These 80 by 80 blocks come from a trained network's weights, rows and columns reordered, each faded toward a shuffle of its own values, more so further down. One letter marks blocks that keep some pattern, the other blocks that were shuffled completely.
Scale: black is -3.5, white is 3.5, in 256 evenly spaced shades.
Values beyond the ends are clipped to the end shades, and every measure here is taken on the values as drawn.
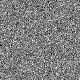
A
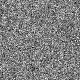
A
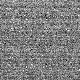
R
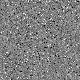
A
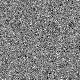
A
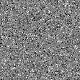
R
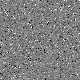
A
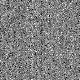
R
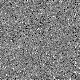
R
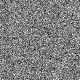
A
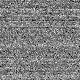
R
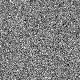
A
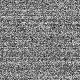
R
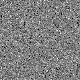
A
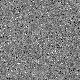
A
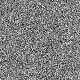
A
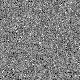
A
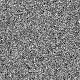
A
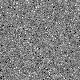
A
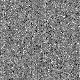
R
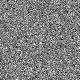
A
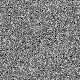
A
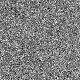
A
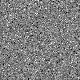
A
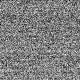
R
